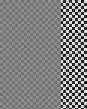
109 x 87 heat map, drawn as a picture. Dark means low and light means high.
Seam: vertical, 70% of the way across, the left part calmer. Average level on the scale: 50%. Odd rows or columns: none. Grain: checkered. Slope: none.
